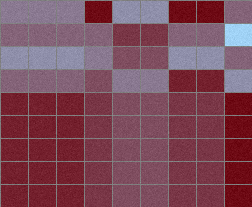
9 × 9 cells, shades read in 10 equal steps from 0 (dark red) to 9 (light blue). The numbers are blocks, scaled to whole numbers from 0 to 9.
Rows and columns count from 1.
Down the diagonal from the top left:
5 4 6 3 3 3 2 2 0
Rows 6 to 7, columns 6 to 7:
3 2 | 3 2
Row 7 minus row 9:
0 0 0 0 0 0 0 0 0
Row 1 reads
5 5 5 0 6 6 0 0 4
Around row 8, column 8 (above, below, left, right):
2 2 2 0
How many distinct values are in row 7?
4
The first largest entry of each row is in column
5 9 1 9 5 5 5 5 5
